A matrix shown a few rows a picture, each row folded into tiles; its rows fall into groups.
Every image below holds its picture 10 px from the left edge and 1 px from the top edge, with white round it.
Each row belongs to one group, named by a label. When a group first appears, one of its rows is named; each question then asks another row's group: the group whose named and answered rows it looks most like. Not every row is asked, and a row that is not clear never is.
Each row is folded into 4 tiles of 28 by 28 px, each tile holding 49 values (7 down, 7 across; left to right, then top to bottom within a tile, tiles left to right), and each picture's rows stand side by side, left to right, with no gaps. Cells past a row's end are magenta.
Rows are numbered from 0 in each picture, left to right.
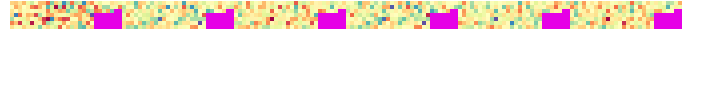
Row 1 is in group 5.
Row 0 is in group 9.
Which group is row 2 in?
9
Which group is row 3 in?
5
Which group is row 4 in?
5
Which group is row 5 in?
9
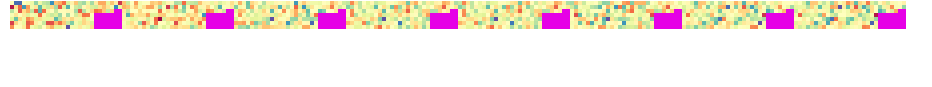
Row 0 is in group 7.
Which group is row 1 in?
9
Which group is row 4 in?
5
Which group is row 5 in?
5
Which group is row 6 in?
5
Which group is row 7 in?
5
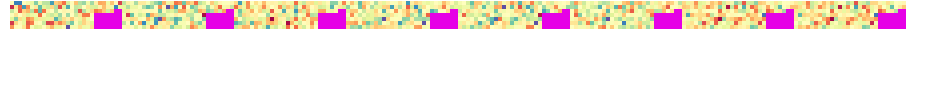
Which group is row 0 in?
7
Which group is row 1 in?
5
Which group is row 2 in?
9
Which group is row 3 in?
5
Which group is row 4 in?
5
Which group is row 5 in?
5
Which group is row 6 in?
9
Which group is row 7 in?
9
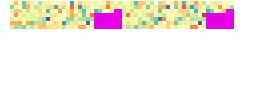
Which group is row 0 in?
5
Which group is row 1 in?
5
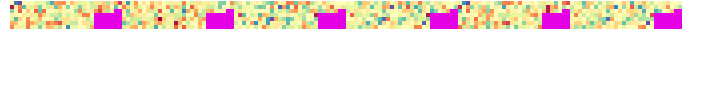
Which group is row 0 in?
7
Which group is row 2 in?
5
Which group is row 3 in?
5
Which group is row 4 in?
7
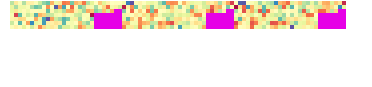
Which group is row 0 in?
5
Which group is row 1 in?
7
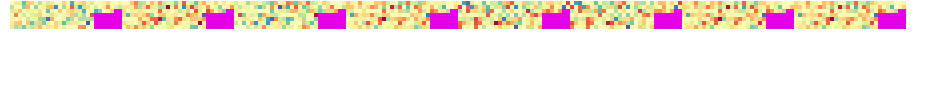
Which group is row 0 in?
5
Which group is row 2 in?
5
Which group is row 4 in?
7
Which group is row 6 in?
9
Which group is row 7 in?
9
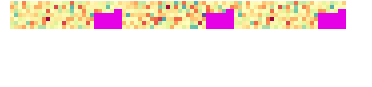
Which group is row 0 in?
9
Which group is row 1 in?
9
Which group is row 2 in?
9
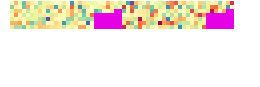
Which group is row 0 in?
5
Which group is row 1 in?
7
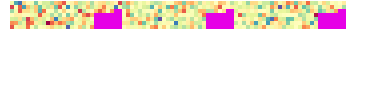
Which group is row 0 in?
7
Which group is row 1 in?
5
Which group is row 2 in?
5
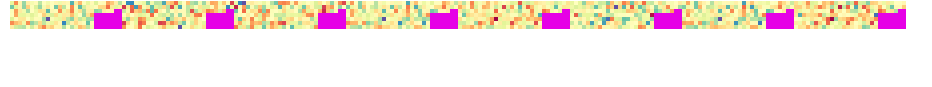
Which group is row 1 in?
7
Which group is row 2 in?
7
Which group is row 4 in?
9
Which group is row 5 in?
5
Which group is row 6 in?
5
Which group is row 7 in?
9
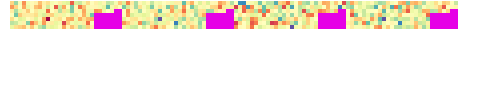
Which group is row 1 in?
5
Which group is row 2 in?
7
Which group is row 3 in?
5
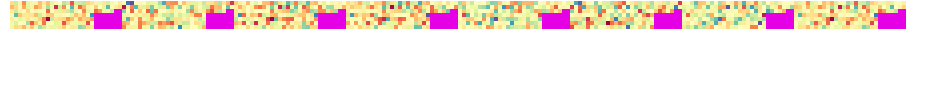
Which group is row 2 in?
9
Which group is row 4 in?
5
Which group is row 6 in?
5
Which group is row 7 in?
9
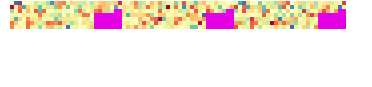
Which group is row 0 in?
7
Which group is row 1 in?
9
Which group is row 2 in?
7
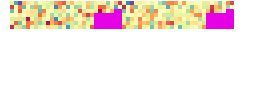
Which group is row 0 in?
7
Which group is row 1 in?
7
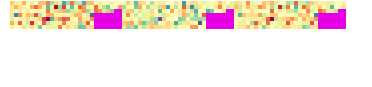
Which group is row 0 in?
9
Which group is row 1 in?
5
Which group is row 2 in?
9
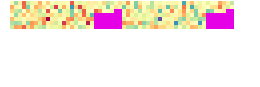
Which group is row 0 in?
9
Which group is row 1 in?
5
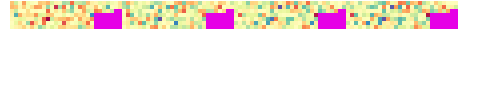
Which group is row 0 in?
9
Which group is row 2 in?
5
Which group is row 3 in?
5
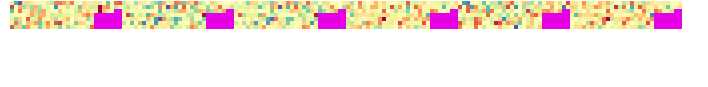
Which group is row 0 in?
7
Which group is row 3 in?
9
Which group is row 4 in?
7
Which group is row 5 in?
9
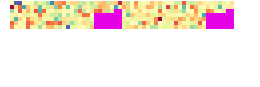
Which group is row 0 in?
7
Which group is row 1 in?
9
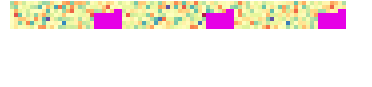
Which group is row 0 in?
5
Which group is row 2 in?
5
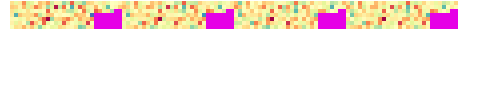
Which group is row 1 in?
9
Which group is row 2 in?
9
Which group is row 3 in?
9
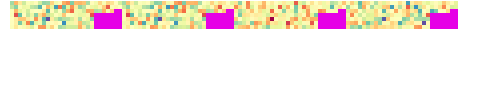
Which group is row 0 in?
5
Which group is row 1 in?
5
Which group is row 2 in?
9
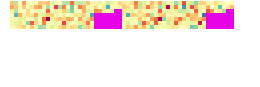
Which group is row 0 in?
9
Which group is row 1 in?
9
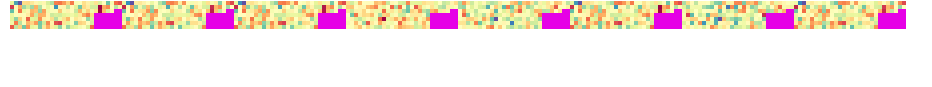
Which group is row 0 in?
7
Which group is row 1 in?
7
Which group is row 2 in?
7
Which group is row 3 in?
9
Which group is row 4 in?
5
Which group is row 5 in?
7
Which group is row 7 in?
7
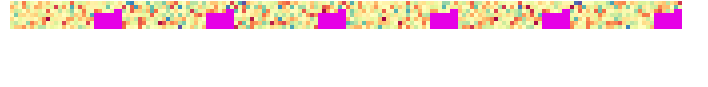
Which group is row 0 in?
9
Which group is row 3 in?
9
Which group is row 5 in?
7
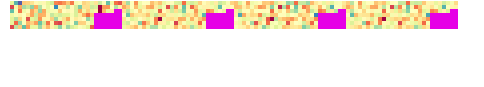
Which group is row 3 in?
9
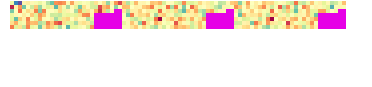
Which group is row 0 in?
7
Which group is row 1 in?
9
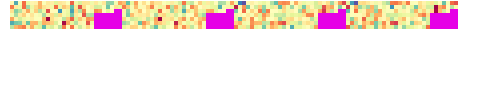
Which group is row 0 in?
9
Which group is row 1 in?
9
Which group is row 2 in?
7
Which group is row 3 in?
7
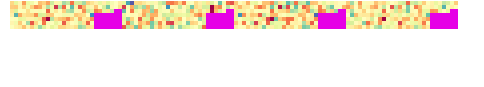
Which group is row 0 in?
9
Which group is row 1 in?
7
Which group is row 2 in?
9
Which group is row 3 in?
9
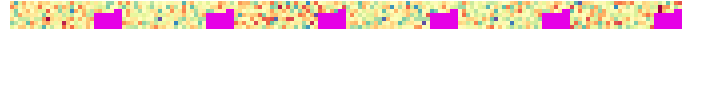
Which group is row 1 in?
5
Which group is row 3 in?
5
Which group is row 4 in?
5
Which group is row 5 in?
7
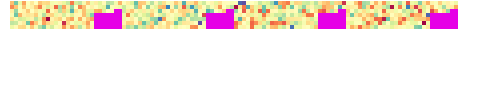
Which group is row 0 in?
9
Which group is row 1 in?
5
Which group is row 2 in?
7
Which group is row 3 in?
9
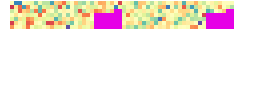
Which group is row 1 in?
5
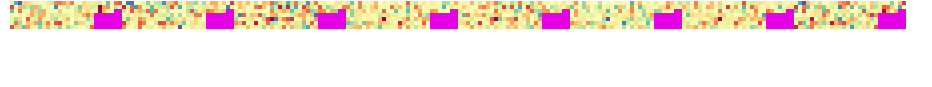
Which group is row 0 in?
7
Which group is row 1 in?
7
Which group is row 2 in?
9
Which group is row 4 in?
9
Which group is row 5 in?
5
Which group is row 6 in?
9
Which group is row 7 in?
7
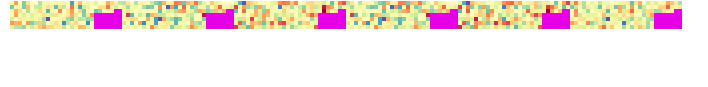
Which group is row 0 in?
5
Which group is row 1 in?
5
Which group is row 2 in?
7
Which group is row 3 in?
5
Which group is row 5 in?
5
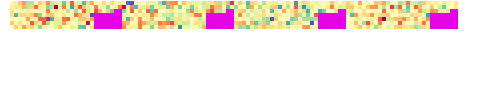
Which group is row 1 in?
7
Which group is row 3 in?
9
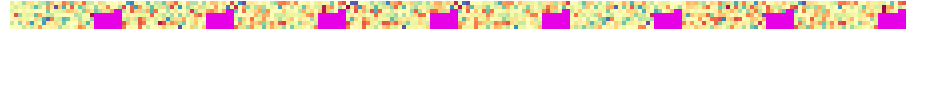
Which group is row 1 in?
7
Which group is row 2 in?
7
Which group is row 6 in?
9
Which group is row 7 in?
7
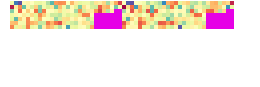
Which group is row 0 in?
7
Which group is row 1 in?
7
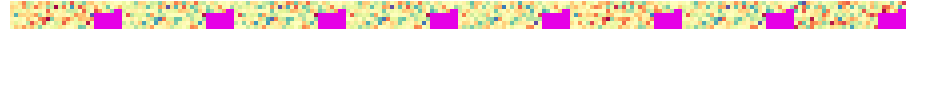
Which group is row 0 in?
9
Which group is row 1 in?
5
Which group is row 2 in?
5
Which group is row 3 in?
5
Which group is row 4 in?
5
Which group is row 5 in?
9
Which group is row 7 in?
7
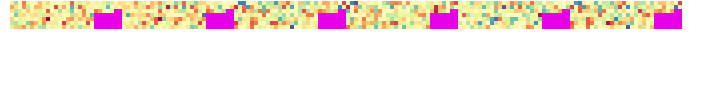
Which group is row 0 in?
9
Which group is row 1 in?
9
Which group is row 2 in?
7
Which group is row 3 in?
7
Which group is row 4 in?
5
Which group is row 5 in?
7
